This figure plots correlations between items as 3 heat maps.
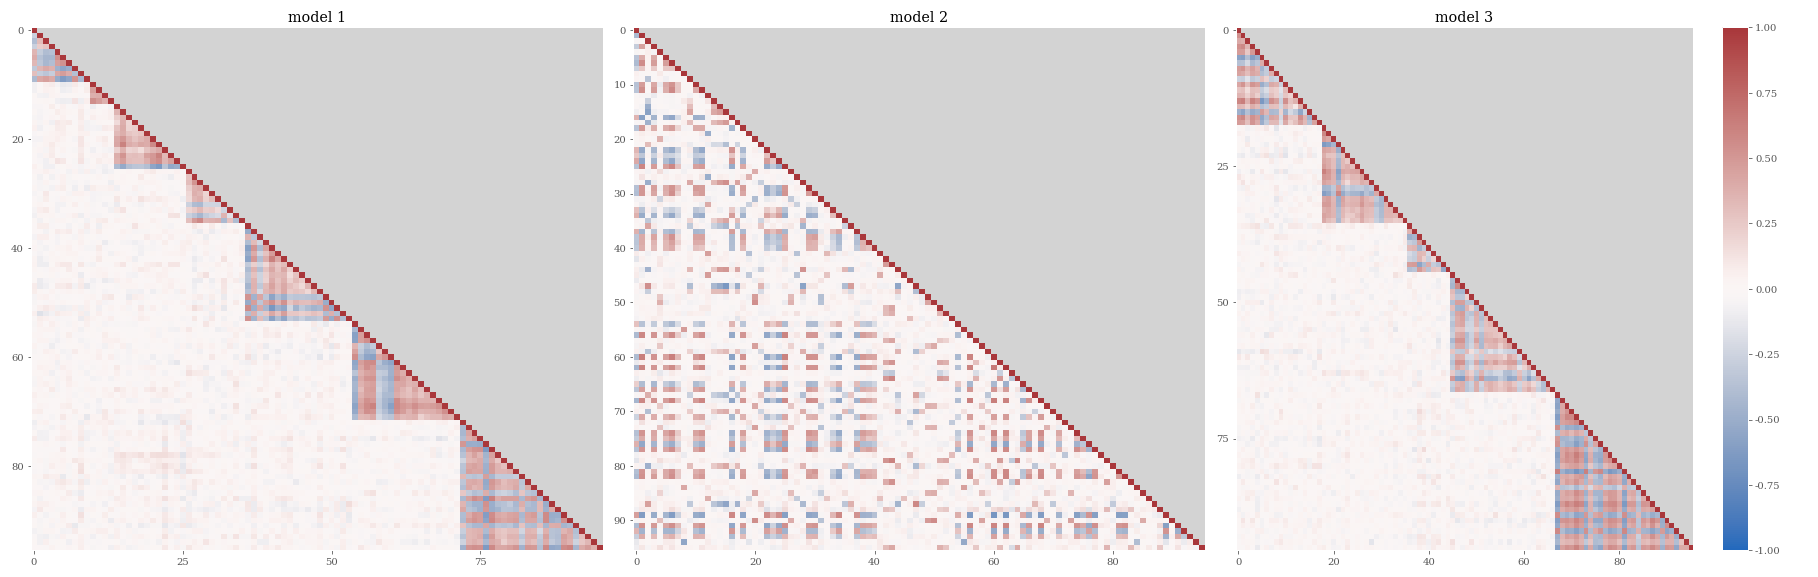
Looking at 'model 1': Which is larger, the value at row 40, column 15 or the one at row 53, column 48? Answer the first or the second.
the first
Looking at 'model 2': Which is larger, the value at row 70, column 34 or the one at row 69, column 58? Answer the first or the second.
the second
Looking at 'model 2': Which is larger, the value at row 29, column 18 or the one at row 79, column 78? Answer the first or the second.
the first
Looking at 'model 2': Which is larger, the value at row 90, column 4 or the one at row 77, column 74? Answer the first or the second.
the second
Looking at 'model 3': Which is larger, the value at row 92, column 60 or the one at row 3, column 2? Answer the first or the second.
the second
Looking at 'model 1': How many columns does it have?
96
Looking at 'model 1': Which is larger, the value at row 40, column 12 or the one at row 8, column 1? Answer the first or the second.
the first
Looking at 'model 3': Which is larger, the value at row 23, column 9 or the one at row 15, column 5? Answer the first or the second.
the second
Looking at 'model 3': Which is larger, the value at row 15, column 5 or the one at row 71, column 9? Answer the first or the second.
the first
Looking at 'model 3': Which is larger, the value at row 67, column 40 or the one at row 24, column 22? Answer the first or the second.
the second
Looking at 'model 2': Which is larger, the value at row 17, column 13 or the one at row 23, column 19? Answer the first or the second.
the first
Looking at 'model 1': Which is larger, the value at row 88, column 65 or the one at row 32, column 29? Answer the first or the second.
the first
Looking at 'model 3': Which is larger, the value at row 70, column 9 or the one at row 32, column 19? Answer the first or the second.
the second
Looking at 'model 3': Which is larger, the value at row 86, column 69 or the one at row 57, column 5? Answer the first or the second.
the first
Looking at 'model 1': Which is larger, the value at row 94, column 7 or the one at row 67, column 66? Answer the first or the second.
the second
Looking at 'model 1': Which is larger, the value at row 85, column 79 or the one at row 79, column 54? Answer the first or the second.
the second
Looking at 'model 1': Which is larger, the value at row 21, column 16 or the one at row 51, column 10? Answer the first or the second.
the first
